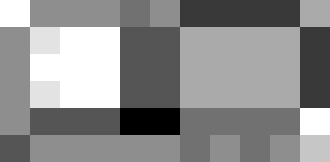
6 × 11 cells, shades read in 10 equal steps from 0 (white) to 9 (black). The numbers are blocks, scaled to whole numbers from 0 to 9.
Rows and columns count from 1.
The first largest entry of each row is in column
7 11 11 11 5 1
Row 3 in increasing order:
0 0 0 3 3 3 3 4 6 6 7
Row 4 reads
4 1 0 0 6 6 3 3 3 3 7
